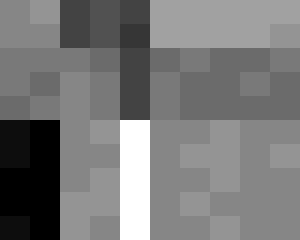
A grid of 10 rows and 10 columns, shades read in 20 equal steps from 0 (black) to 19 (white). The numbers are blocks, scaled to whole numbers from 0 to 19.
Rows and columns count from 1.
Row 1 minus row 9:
10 11 -6 -5 -14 2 1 2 2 2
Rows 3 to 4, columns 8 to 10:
8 8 9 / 8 9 8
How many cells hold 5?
6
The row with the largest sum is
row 1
